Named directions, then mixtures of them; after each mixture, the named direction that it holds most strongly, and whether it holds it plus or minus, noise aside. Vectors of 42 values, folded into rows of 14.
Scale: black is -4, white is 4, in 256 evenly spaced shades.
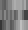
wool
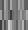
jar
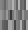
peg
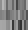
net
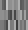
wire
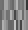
peg, minus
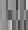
net, plus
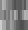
wool, minus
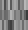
jar, minus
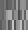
net, minus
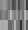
peg, minus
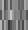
jar, minus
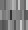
peg, plus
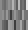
peg, plus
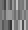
net, minus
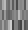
net, plus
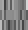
jar, minus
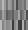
net, plus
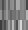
net, minus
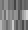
wool, minus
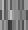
jar, minus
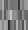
jar, minus
